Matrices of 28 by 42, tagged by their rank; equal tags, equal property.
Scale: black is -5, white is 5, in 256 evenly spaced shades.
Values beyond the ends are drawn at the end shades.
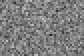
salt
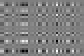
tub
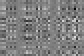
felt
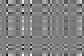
tub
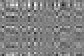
felt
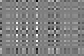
tub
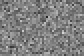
salt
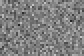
salt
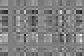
felt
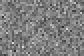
salt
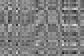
felt
